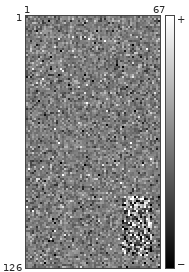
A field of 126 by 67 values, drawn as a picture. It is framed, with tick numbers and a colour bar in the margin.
Histogram: heavy tails on both sides. Roughest part: bottom right. Odd patch: rougher, in the bottom right. Odd rows or columns: none. Mirror symmetry: none. Stripes: none. Grain: fine.
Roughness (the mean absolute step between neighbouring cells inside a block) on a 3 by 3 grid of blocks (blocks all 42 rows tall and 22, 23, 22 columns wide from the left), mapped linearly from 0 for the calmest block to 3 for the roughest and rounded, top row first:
0 0 0 / 0 0 0 / 0 0 3
